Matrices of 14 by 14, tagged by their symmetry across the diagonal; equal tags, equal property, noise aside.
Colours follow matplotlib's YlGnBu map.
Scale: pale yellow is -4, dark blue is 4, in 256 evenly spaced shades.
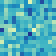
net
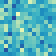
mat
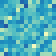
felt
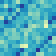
felt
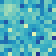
felt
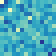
felt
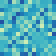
felt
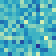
net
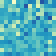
mat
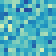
net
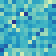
net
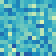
mat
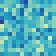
mat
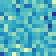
net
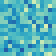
mat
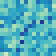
felt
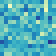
mat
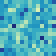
mat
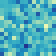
net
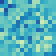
felt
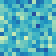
net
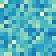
felt
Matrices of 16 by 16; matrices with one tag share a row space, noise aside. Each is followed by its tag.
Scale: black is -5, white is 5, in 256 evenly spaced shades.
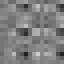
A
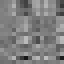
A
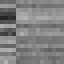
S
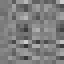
A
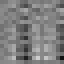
A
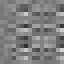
A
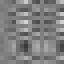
A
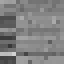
S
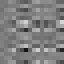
A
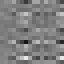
A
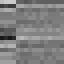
S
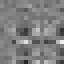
A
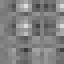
A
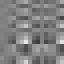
A
